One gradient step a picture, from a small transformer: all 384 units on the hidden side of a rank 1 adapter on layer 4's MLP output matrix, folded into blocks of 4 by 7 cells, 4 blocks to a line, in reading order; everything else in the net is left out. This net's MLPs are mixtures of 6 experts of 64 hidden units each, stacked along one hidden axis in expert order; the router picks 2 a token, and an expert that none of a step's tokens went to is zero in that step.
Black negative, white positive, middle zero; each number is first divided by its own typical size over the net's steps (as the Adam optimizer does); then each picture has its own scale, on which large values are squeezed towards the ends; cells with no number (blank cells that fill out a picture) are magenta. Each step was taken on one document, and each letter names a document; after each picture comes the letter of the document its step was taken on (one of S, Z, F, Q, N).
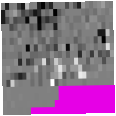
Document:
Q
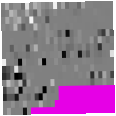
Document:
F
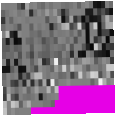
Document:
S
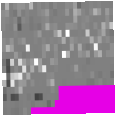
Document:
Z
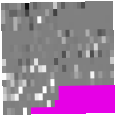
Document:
F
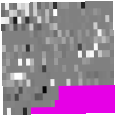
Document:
F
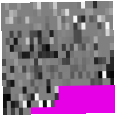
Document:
S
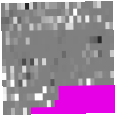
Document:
Z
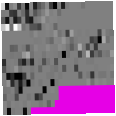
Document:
F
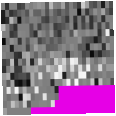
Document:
S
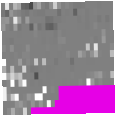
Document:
Z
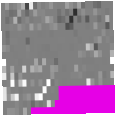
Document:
Z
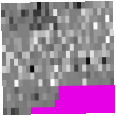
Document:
Q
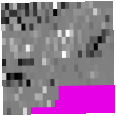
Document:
F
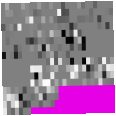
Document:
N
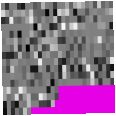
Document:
S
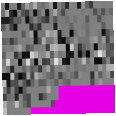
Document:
S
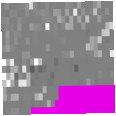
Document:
Z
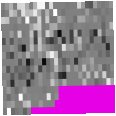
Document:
Q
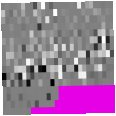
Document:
Q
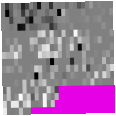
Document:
N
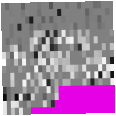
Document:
N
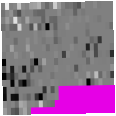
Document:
Z
